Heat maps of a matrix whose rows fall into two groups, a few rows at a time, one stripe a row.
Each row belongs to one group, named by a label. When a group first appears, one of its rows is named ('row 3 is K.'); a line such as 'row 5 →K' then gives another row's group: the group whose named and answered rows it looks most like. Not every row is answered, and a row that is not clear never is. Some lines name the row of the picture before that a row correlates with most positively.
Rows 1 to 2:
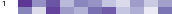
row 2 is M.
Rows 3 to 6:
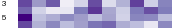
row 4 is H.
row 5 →H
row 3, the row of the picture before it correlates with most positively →1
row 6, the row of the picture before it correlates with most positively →2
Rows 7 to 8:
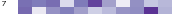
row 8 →H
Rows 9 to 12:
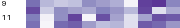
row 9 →H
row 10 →M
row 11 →H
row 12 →H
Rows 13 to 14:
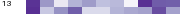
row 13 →H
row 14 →H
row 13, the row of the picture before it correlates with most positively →9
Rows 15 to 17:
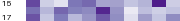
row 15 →H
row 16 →M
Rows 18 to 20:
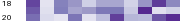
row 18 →H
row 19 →M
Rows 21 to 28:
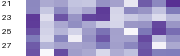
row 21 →H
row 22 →M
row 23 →M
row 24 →H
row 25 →H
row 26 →M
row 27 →M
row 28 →H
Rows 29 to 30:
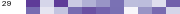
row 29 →M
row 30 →H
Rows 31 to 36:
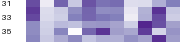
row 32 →H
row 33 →H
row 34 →H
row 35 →M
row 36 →H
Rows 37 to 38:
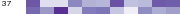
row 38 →M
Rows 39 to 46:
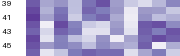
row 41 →M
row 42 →H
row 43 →H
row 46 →H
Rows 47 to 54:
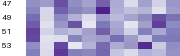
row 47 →M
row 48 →M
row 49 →H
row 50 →H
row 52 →H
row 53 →M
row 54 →M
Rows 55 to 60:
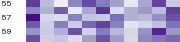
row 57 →H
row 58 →M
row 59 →H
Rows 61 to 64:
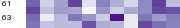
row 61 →H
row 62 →H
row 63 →H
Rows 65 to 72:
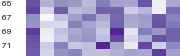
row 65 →M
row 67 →H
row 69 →H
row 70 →H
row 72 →H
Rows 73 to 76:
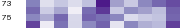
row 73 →H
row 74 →M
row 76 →M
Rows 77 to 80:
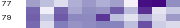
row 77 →H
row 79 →M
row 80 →M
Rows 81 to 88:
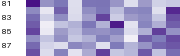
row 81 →M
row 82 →M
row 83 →M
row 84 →H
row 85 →H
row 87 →H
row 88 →M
